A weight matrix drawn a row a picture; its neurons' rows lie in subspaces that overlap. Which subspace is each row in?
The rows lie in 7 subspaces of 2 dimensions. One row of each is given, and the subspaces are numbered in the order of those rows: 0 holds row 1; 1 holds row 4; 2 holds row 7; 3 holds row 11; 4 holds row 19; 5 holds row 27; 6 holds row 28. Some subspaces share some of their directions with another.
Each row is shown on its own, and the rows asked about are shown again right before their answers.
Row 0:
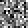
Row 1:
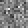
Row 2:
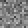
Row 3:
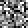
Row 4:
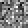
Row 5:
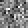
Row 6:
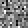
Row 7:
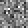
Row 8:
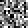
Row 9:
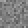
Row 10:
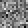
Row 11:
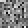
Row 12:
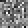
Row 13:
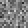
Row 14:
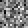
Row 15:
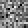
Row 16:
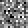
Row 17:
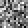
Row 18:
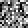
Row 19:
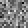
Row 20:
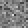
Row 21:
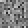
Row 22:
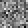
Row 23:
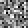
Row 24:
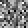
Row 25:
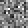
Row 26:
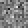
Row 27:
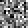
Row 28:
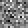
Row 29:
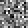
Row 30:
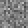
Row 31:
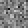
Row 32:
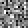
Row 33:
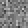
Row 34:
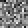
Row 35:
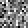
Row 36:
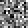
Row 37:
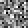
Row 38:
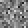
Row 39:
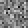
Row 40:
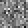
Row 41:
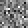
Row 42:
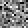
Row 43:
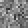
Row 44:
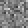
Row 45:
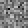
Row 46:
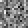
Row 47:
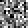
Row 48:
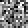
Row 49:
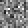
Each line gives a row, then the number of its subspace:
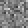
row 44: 6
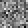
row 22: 2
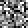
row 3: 6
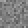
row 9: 3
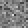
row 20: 6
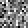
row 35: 4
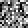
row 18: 1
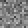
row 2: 3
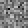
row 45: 2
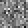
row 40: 2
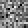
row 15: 2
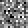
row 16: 6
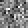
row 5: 0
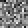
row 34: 3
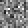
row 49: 5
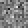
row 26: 1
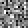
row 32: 4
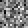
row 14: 5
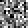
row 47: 5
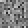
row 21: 3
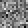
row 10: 2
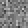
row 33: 4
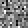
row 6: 4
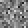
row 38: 4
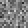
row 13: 4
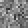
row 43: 0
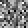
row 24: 4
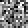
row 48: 1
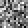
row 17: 0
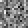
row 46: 5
